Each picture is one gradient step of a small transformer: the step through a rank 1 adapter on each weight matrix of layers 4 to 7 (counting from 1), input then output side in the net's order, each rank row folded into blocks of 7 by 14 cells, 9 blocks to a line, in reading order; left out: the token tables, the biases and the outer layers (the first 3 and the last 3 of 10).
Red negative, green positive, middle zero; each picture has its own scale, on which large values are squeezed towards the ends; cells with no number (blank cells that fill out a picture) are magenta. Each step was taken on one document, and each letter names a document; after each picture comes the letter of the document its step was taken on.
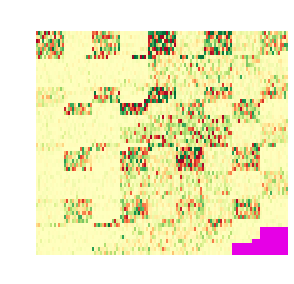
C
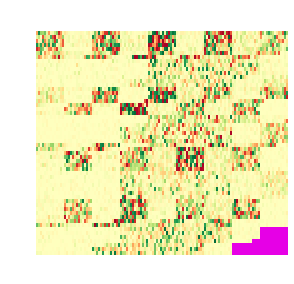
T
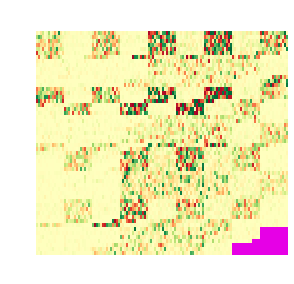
C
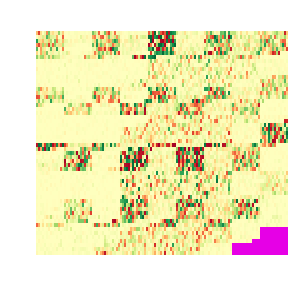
T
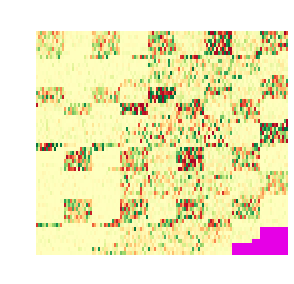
C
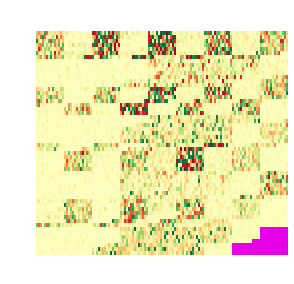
C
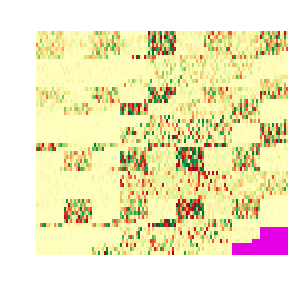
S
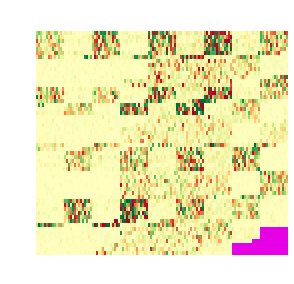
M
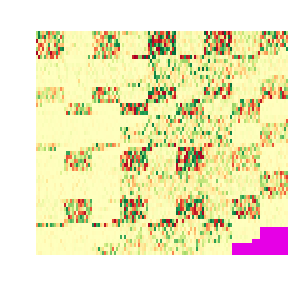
T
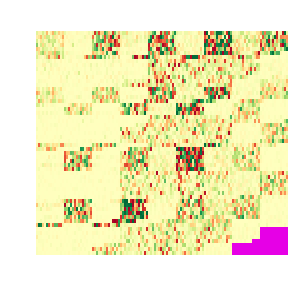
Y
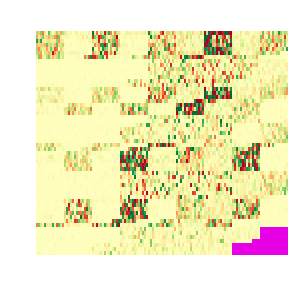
S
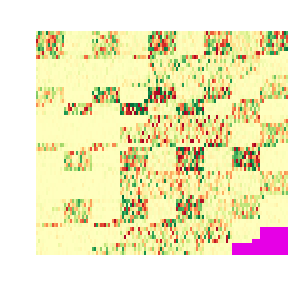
Y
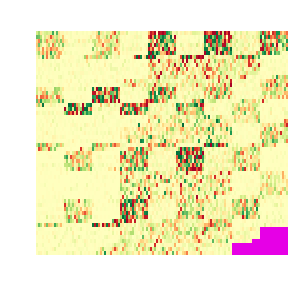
M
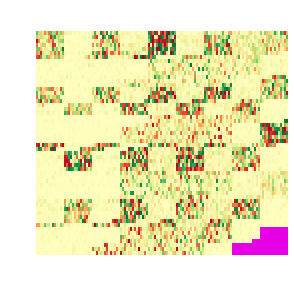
T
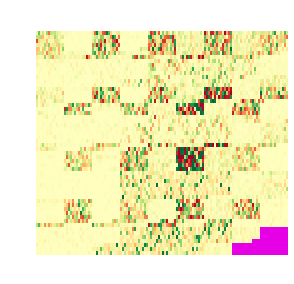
M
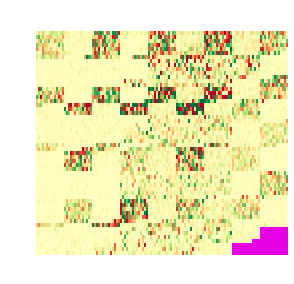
M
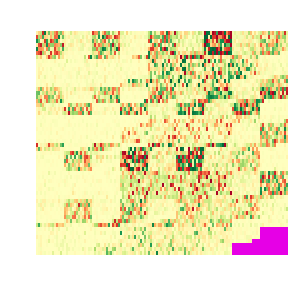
S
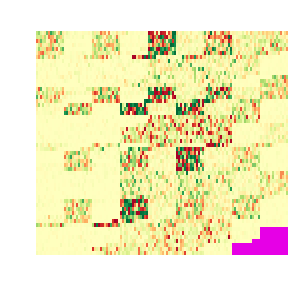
Y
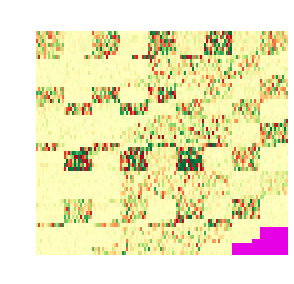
C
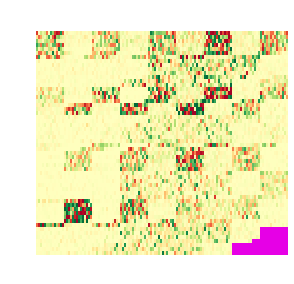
M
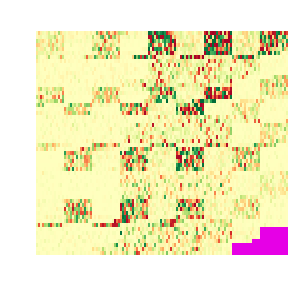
M
